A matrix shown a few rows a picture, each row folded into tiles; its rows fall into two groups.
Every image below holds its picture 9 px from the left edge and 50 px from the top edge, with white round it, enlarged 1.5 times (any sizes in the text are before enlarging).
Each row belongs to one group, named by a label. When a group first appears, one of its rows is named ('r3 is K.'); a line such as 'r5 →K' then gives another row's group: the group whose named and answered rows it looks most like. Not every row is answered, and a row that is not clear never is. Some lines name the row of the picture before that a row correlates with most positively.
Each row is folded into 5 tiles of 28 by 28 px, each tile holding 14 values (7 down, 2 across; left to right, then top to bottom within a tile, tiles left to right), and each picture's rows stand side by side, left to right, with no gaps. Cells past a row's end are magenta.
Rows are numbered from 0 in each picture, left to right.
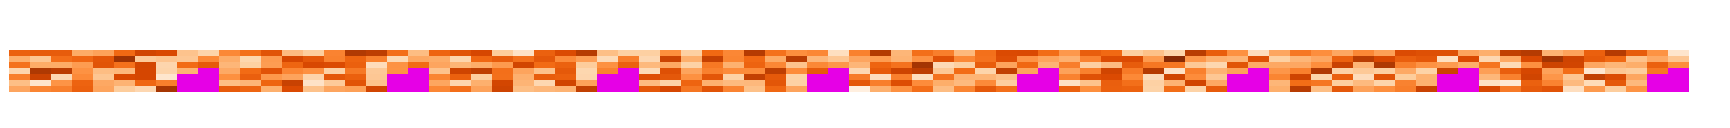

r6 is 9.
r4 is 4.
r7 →9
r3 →9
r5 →9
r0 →9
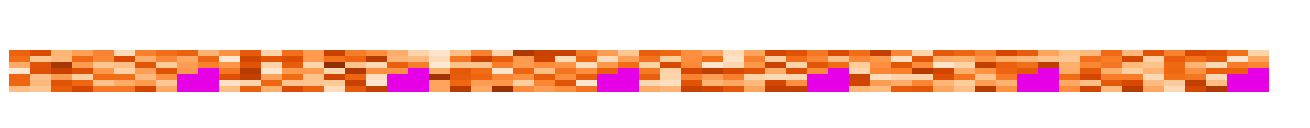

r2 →9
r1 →9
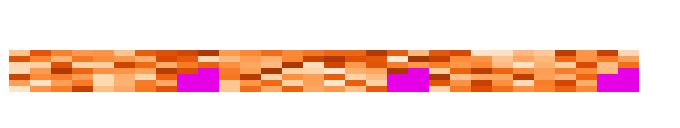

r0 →4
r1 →9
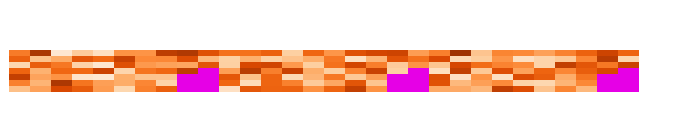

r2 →4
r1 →4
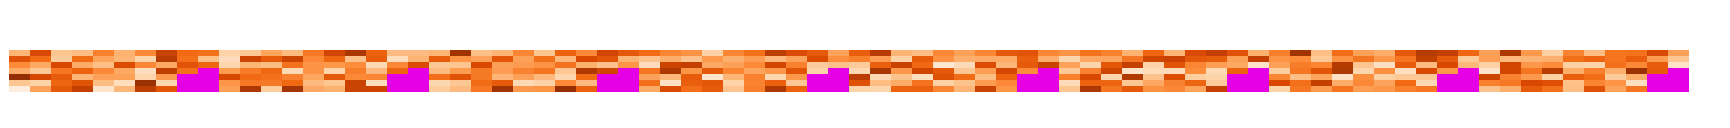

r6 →4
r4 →4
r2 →4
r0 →4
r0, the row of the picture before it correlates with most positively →0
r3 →4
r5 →9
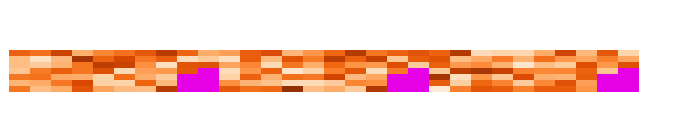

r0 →9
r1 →9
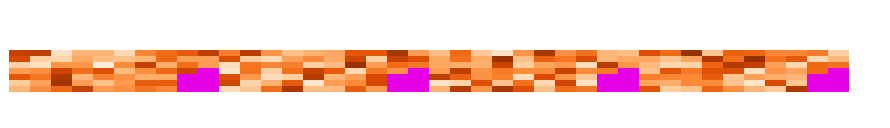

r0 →4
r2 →9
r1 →4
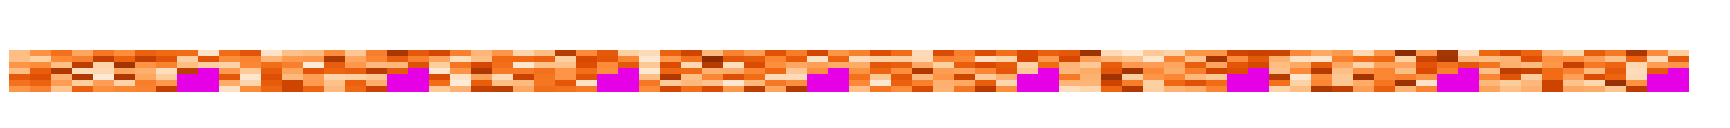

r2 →4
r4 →4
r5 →4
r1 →4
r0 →9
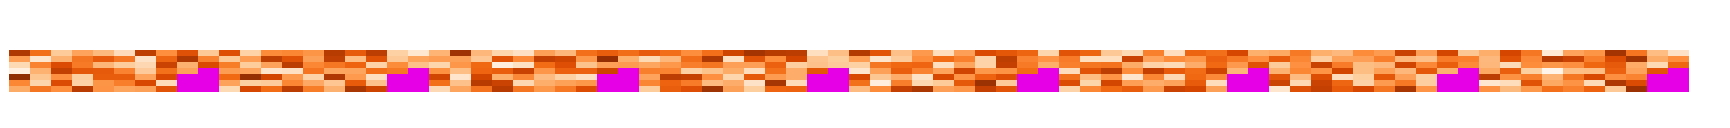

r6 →4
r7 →9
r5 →4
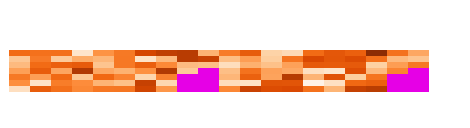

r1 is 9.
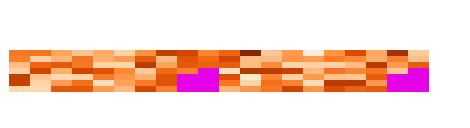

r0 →4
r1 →4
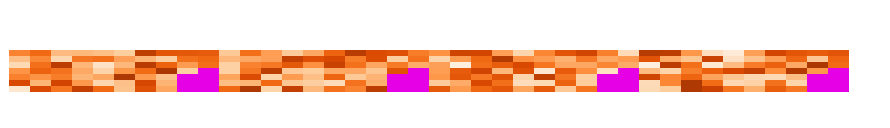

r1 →9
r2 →9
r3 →4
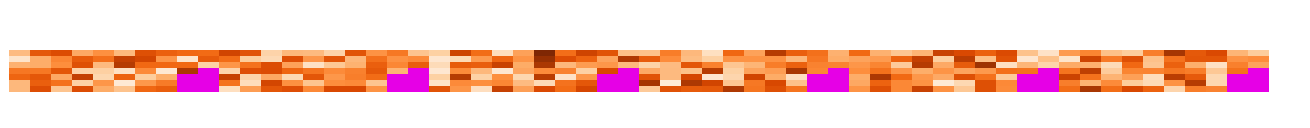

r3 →4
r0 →9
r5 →9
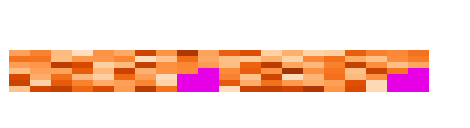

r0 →4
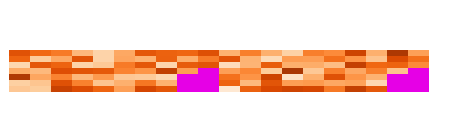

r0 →4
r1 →4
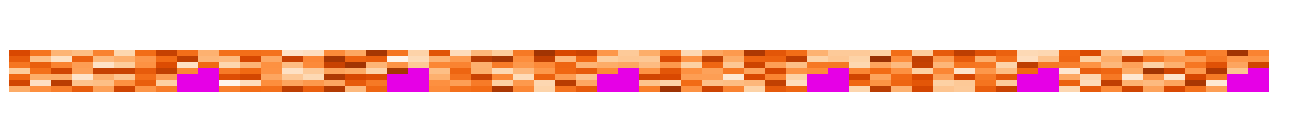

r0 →4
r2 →9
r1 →9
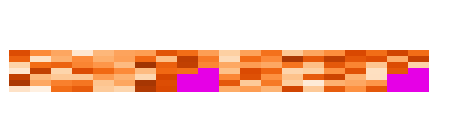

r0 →4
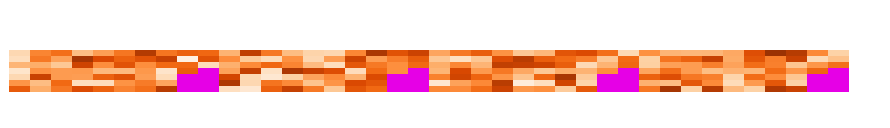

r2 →9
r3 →9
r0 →9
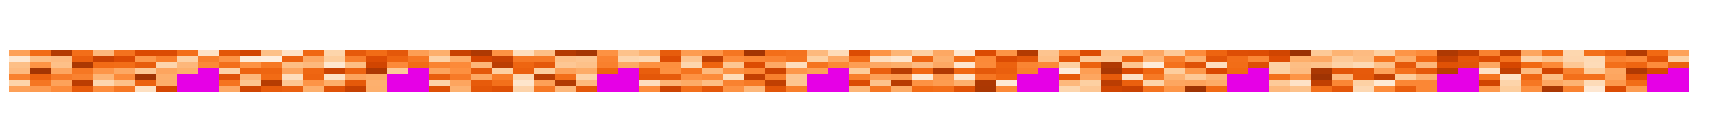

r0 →9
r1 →4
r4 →4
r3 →9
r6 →4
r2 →9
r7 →4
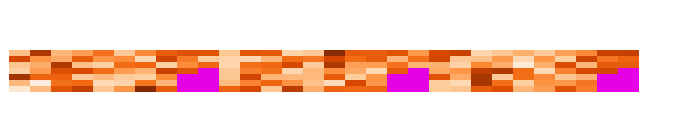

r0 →4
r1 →9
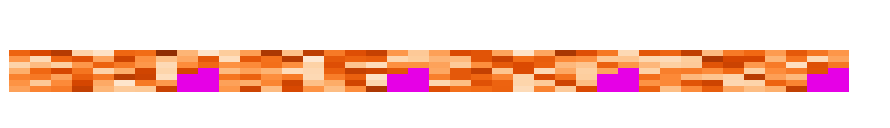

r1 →9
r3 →9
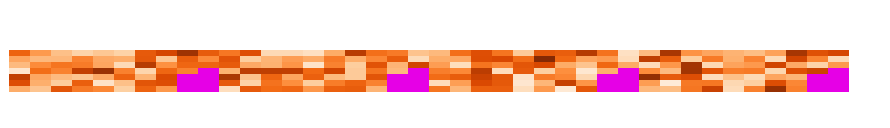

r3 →4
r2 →9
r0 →4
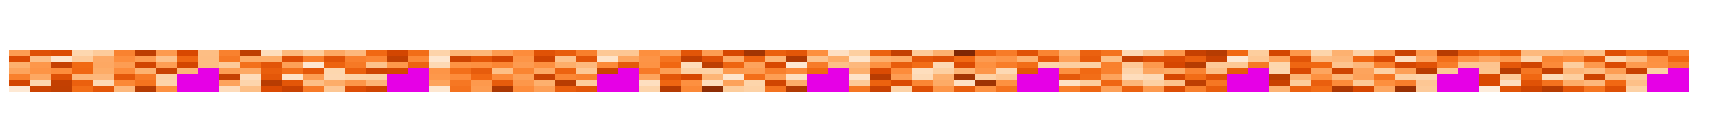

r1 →4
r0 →4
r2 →9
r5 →9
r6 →4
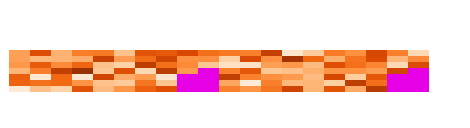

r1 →9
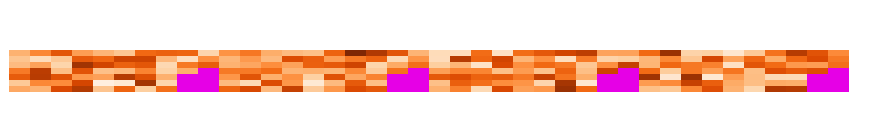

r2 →9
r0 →9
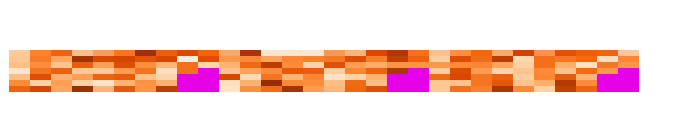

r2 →9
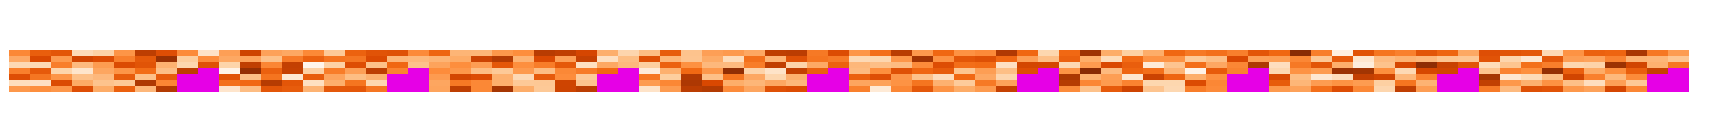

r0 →9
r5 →4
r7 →4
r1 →4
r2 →9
